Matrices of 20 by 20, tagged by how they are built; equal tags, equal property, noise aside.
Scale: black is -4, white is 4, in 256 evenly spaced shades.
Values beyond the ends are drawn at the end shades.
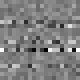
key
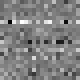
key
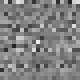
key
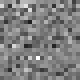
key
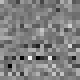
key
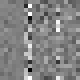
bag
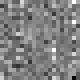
bag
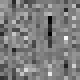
bag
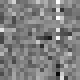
bag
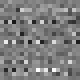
key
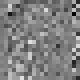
bag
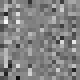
bag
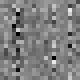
bag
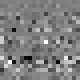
key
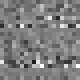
key
